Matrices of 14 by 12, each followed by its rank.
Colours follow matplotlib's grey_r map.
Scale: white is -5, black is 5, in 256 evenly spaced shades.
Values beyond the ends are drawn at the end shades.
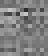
two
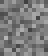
full rank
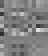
two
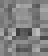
two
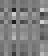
one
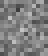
full rank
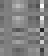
one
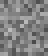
full rank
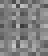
two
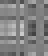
one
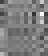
two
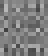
two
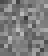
full rank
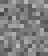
full rank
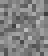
full rank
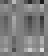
one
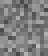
full rank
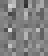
two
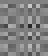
one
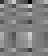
one
